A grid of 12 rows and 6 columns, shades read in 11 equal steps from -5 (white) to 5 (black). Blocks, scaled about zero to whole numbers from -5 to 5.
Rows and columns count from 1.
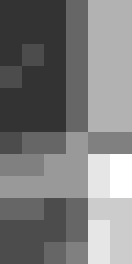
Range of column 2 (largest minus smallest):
4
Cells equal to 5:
0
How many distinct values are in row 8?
4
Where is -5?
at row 8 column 6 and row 9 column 6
